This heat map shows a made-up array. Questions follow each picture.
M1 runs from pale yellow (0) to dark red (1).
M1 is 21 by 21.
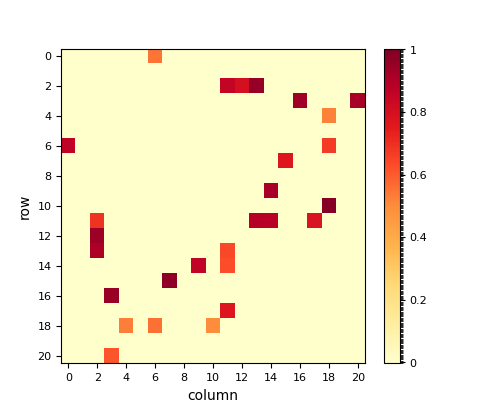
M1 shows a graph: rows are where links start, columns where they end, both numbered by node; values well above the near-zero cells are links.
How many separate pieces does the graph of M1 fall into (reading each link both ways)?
8
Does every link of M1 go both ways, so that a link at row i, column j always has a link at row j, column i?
yes
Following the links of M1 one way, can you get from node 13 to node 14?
yes
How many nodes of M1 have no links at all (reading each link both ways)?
4
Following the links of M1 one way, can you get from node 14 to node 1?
no
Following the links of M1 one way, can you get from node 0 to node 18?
yes
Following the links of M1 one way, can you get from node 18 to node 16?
no
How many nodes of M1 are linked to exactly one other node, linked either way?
10
